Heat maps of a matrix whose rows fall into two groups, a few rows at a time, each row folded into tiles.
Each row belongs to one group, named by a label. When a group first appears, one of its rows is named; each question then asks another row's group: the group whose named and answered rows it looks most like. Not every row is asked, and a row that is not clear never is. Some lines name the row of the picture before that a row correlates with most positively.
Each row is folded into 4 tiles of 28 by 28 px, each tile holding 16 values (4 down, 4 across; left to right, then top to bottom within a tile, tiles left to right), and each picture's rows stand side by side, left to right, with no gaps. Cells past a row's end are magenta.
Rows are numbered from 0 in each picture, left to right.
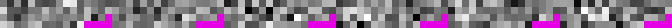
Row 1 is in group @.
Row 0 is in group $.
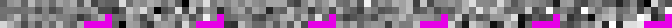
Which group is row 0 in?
$
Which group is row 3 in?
$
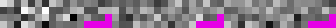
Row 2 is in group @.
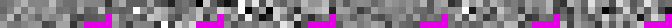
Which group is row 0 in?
@
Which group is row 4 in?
@
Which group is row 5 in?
$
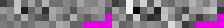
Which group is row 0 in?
@
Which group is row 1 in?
@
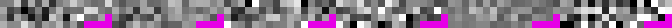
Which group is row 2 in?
$
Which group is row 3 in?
@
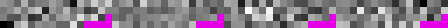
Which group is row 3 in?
$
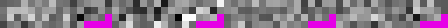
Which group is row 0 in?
@
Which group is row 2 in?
$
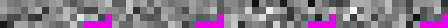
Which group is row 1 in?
@
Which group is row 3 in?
@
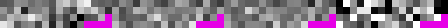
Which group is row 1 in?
$
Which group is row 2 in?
$
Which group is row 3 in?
$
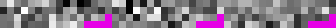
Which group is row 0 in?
$
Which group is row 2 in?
@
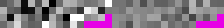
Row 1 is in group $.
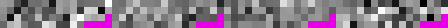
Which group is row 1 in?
@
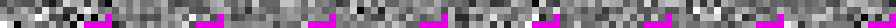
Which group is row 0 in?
$
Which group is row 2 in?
$
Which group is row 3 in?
@
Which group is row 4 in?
$
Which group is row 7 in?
$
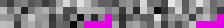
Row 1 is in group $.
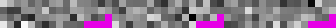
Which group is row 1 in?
$
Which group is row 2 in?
$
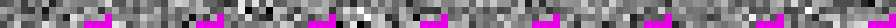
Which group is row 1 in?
$
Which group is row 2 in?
@
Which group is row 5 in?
@
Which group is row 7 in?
$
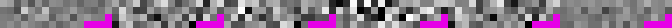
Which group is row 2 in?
@
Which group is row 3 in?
@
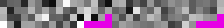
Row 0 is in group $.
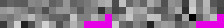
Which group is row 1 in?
$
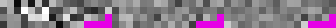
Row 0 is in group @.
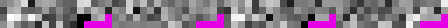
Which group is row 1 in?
@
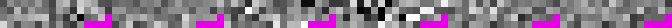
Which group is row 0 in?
$
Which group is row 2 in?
$
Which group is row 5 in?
@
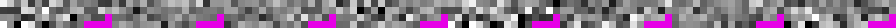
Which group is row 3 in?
@
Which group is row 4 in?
@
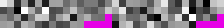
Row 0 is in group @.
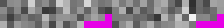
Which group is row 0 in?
$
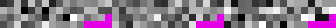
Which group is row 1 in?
$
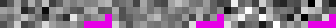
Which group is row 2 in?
$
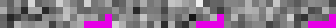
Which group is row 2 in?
@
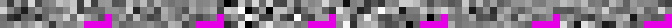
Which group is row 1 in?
@
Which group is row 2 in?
@
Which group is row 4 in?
@
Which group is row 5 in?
@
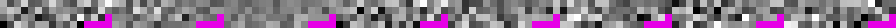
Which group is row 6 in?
@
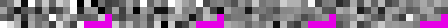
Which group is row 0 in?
$
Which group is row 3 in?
@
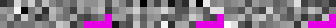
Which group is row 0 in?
@
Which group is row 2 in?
$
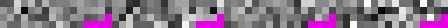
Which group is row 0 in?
@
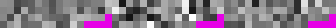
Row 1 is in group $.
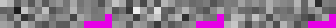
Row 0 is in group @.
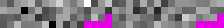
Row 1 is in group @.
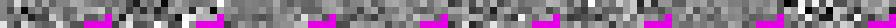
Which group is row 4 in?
@
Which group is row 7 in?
@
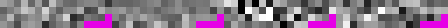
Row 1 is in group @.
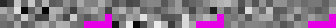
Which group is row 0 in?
@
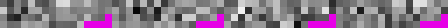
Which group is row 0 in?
$
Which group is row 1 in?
@
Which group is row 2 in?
@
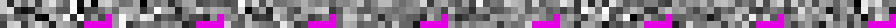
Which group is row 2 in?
@
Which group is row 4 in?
$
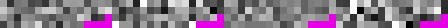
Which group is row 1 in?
$
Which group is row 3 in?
@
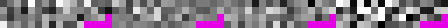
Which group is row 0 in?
$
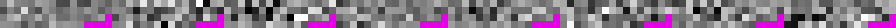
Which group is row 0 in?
$
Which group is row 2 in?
@
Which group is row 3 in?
@
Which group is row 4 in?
@
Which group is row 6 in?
@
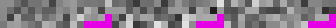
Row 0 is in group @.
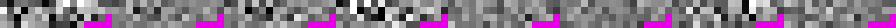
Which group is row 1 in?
@
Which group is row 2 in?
@
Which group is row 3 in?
@
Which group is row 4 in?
$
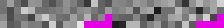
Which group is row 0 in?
$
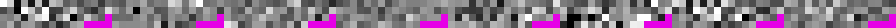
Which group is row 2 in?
$
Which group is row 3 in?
@
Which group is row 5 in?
$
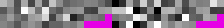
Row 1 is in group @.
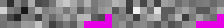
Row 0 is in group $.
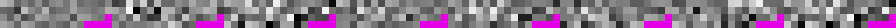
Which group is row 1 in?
@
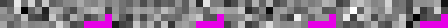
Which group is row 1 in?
$
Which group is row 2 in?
@
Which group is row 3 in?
@
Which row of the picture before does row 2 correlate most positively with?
1
